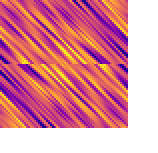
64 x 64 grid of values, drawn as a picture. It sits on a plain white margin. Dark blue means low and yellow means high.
The grain runs diagonally down to the right. A half turn leaves it unchanged. No overall slope runs across the table.
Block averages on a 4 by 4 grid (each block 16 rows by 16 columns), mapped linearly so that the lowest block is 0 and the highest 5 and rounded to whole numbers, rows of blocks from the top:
2 2 1 3 / 3 4 5 0 / 0 5 4 3 / 3 1 2 2
